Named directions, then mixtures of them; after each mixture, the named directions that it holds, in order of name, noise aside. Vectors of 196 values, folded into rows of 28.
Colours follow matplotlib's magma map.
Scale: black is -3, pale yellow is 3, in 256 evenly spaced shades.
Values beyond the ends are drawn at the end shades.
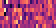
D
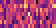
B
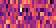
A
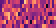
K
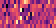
A, B, D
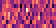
A, B, K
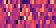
A, D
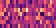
A, D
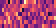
A, B, K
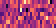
A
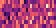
K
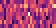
B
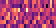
A, D, K
